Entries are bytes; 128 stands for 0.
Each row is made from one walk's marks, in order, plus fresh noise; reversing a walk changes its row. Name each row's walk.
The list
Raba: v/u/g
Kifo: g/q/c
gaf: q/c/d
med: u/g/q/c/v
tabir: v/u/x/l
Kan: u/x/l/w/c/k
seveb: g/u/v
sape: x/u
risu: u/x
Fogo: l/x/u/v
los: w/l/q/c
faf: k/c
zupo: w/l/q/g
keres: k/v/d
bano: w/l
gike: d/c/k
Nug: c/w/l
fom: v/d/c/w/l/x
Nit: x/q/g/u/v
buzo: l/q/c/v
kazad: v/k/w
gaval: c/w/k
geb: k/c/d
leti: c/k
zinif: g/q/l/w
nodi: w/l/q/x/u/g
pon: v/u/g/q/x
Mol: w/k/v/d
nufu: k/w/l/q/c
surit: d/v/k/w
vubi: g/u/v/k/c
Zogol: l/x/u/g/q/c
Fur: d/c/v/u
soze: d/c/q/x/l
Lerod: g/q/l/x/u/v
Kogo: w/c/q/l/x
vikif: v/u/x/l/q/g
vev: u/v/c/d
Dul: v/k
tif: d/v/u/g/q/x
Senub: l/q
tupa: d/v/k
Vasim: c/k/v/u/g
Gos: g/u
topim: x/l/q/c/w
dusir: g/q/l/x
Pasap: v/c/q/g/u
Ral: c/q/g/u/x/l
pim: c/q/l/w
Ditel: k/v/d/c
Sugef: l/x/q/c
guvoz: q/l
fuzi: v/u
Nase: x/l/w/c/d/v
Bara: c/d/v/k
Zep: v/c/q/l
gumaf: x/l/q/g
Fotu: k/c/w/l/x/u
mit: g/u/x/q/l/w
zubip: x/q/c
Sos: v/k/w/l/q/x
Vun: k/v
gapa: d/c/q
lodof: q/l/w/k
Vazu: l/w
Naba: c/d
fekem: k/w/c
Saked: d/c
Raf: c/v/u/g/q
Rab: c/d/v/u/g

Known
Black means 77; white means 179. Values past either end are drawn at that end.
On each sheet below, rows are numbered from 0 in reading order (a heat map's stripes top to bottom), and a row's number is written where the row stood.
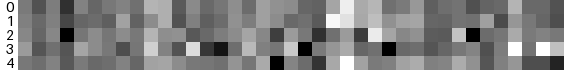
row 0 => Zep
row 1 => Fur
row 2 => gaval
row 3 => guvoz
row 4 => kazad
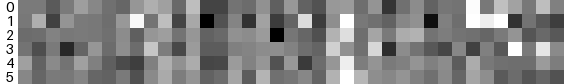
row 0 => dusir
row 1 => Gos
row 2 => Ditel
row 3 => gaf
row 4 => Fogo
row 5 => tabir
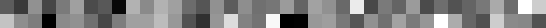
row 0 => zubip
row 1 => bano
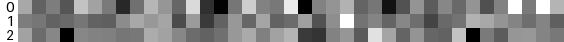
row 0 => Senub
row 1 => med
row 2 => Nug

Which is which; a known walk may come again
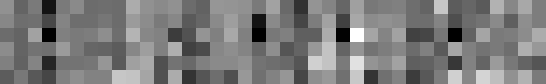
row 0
Kogo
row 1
Fotu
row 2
leti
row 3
Zogol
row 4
Bara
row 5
Kifo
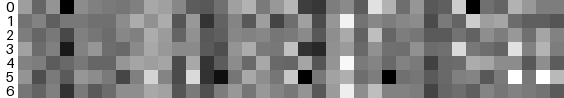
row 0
Nug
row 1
vubi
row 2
Ral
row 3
los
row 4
med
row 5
guvoz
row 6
Raf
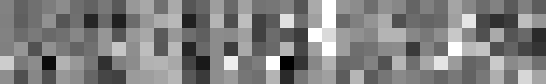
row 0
vikif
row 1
risu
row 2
surit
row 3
seveb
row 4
Vazu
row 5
Sugef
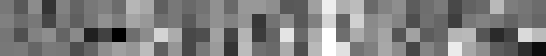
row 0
Zep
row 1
Vasim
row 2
sape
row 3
Raba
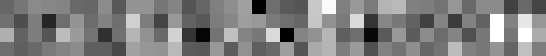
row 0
keres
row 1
gaf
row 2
Senub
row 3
Nit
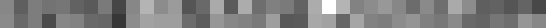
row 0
tabir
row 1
Nase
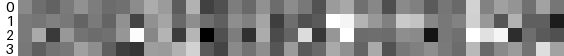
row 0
Lerod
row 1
tupa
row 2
Gos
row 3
gumaf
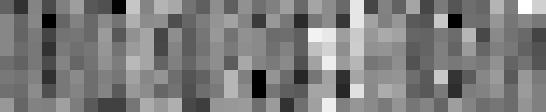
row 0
zubip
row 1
gaval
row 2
Fur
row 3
Rab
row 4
Pasap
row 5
fekem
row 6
geb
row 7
Fogo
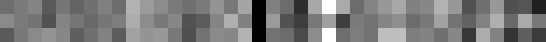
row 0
kazad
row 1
nufu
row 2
Vun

